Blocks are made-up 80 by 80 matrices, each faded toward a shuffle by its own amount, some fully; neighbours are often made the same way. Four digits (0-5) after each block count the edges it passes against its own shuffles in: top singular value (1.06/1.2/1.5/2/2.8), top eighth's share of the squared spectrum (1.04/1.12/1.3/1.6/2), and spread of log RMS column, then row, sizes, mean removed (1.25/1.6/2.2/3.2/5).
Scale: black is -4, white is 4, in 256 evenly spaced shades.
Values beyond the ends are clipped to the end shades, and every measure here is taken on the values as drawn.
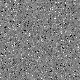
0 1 1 0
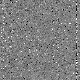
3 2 2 0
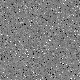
0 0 0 0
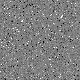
0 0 0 0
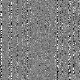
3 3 4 0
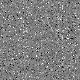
1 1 2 0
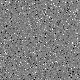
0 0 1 0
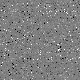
3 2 1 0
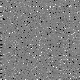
4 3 1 1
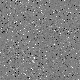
1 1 0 0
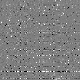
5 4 1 2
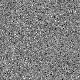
0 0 0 0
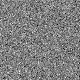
0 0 0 0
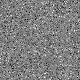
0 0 0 0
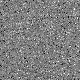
1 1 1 0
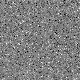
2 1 0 0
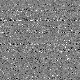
2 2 0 3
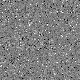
0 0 0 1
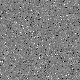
0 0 0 0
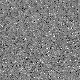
0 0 0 1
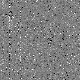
2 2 2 0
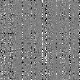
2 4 4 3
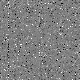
2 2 1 0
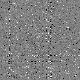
2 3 2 1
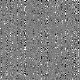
2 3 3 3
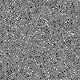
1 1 0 0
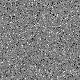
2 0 0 0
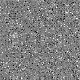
3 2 0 1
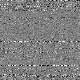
3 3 0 4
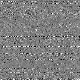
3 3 0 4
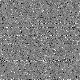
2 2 0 2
